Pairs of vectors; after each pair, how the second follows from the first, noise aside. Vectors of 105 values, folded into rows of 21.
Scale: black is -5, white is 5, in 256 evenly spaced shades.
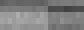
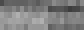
copied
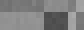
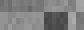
copied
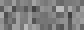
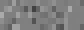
partly zeroed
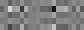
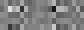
copied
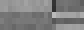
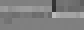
partly zeroed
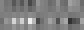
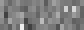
shuffled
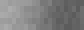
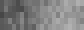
negated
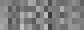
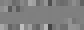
partly zeroed
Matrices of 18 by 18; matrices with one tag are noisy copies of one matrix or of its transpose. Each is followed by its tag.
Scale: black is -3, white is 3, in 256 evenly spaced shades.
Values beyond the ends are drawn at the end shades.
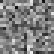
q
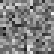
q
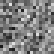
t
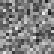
t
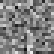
q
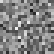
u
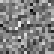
u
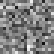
q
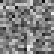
q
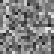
q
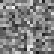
q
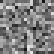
q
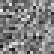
t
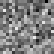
t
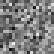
t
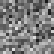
t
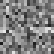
q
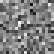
u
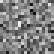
u
